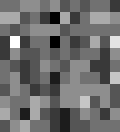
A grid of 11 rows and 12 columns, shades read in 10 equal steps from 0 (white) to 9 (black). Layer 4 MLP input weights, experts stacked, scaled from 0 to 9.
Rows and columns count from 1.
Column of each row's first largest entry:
12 6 2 6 1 3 6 4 6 3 7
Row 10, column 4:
3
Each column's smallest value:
3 0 3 3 4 4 3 4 2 3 3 1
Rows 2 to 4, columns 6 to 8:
9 3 7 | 4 6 5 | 9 5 7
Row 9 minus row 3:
-1 -1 0 -1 0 2 -2 -1 -3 1 -1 1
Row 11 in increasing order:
3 4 5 5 5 5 5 6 6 6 7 8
